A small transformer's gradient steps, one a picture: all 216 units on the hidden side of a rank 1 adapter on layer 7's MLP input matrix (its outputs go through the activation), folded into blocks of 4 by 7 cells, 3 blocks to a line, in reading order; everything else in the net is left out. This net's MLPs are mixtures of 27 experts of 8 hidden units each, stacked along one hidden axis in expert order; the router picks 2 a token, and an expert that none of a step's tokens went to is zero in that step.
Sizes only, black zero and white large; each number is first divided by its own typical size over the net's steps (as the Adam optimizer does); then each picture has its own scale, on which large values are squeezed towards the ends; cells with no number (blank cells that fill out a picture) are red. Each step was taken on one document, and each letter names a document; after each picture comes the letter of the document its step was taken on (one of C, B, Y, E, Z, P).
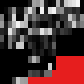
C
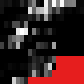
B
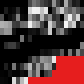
C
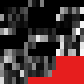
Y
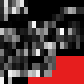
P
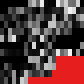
C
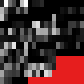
P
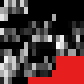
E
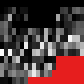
Y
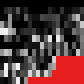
Y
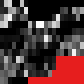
Y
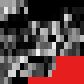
E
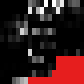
B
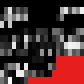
Y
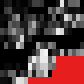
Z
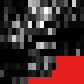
B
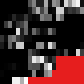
B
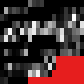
P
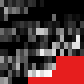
P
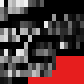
E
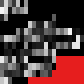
E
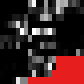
B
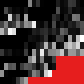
Z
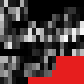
E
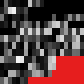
P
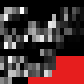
E
